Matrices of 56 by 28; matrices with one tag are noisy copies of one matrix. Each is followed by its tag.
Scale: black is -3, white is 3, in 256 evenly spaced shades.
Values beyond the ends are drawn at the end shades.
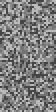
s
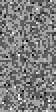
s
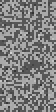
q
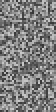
q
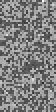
q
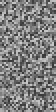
s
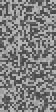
s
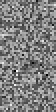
q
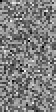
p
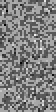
s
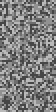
s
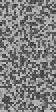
s
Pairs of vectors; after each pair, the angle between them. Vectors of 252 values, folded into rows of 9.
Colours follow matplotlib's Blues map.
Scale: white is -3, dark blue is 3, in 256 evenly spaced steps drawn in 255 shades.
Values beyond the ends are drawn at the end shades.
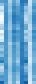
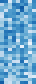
partly aligned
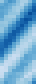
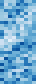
partly opposed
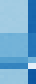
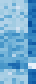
nearly parallel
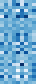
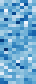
orthogonal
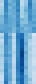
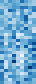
partly opposed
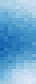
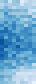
nearly parallel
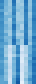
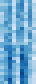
nearly opposite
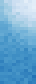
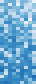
partly aligned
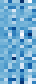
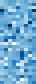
orthogonal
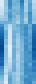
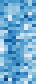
partly opposed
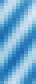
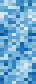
partly aligned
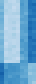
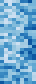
partly aligned
